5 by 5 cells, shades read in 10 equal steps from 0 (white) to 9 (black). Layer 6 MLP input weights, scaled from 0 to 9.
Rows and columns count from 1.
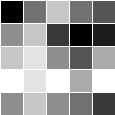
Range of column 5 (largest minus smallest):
8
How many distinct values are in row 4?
3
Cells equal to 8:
1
